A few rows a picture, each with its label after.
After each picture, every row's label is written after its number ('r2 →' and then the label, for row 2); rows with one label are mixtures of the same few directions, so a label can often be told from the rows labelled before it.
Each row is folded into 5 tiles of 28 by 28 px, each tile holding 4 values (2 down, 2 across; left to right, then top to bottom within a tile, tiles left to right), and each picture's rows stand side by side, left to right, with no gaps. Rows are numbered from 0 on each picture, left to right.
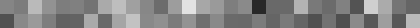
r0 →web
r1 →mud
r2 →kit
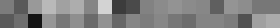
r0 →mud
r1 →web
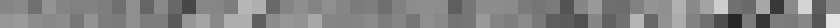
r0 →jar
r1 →mud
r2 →mud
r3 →web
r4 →jar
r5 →kit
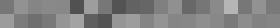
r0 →web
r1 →kit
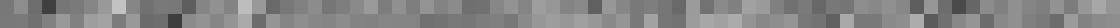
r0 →mud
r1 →mud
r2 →kit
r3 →mud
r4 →jar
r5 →mud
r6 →web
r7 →web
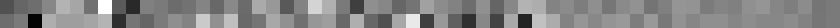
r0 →mud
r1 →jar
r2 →web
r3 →web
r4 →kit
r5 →mud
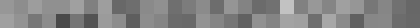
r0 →jar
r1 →web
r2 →jar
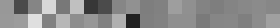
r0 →kit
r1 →web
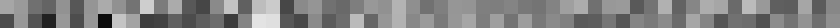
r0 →web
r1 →mud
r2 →jar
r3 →web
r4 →kit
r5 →kit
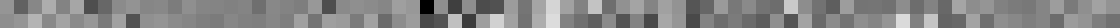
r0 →kit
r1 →jar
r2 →kit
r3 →jar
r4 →jar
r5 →kit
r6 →jar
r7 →web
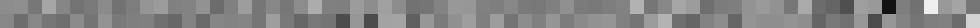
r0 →kit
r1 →kit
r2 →jar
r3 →web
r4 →web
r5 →mud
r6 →kit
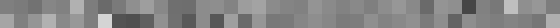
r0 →web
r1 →web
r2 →web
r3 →kit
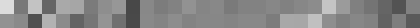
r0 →jar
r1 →kit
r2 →mud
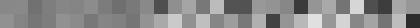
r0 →web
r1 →kit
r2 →kit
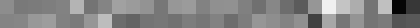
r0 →web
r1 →mud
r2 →mud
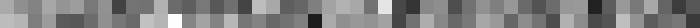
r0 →jar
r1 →mud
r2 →mud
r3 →web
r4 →web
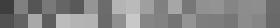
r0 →jar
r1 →jar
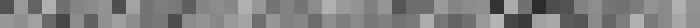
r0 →jar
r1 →mud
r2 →mud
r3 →web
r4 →jar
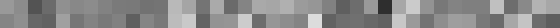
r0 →web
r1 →web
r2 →mud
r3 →web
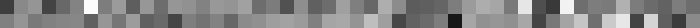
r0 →kit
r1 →mud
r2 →mud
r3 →mud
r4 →jar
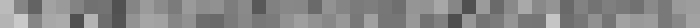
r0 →jar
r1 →jar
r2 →jar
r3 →kit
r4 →jar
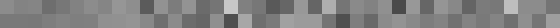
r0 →mud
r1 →kit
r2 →jar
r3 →kit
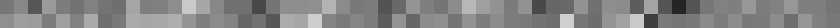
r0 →jar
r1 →mud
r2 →mud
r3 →mud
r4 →web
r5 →kit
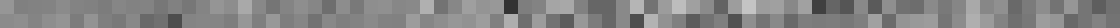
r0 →jar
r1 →mud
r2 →kit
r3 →kit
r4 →web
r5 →mud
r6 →jar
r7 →web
